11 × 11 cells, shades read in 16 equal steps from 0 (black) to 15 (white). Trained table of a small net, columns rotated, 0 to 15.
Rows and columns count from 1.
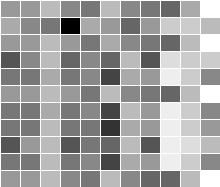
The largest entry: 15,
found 4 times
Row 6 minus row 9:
4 0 0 4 0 5 -3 2 -8 -2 4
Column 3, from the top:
11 7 11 11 10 11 10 11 11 11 11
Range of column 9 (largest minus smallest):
8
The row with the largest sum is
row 6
